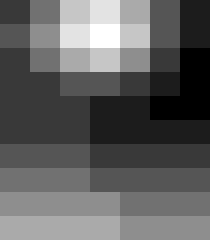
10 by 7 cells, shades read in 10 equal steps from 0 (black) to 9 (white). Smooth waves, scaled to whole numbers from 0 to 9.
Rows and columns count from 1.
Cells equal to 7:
3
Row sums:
31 36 26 13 8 10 17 24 32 39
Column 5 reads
6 7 5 2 1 1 2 3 4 5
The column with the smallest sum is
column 7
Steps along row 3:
up up up down down down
